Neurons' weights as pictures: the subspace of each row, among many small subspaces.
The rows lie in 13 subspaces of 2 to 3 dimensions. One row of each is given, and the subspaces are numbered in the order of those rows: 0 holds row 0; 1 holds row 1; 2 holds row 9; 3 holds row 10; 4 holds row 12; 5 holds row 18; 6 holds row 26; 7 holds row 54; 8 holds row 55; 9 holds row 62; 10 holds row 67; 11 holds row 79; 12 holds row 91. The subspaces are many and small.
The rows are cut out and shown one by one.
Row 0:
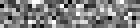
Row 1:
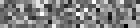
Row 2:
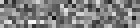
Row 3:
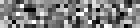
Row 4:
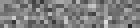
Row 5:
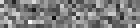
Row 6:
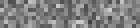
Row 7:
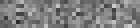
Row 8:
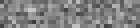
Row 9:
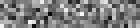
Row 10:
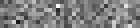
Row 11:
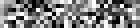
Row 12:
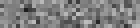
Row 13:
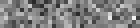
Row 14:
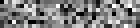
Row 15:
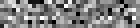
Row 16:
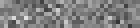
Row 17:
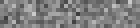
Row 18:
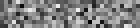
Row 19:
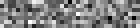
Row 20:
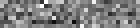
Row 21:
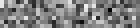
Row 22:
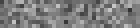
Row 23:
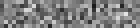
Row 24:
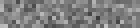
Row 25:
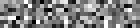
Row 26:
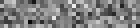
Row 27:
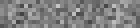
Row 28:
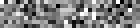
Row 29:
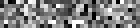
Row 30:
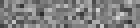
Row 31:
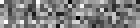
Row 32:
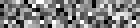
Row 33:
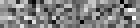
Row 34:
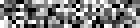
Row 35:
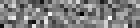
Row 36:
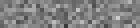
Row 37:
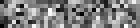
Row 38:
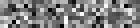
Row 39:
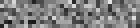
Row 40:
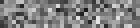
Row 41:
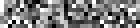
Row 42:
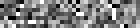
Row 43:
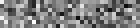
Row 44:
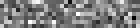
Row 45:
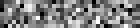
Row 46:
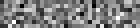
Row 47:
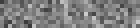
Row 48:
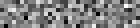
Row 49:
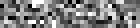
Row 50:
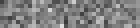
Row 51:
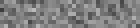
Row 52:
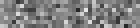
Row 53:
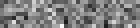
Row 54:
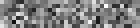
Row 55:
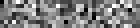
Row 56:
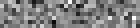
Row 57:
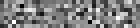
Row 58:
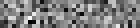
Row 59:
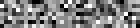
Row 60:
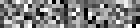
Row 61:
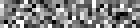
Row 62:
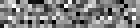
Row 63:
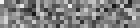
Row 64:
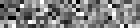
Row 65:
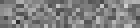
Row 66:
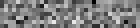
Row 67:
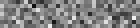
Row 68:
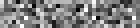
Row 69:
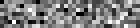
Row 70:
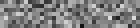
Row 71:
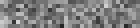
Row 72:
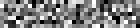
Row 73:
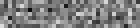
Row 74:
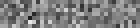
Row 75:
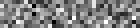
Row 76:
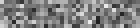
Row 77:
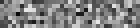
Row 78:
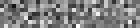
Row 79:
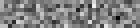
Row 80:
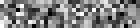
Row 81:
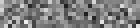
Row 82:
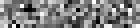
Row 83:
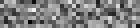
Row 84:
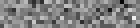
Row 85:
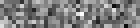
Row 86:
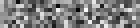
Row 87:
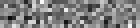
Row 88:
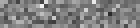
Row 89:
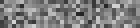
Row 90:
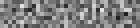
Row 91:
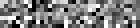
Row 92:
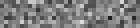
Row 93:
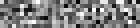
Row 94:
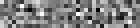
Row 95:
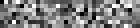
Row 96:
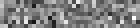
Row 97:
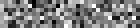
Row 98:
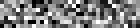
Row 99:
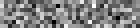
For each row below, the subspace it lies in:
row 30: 11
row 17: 9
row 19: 0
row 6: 6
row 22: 8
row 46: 11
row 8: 5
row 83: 6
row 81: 4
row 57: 11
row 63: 9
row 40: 7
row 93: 10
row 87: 12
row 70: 1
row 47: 4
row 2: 8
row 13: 1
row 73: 1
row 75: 10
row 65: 3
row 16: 3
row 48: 12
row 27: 3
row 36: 11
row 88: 1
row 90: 10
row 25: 12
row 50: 12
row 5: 6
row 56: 0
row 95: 8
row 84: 9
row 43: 9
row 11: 7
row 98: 7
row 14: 8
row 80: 2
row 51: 6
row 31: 9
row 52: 5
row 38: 12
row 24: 4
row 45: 4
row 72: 1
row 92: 9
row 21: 8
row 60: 4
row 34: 7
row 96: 4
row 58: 12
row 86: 5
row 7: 3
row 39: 8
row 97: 1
